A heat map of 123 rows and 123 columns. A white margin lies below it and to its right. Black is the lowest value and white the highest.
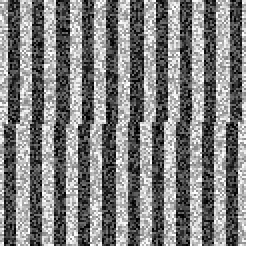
Stripes: upright, repeating 10 times. Symmetry: a half turn. Histogram: flat.
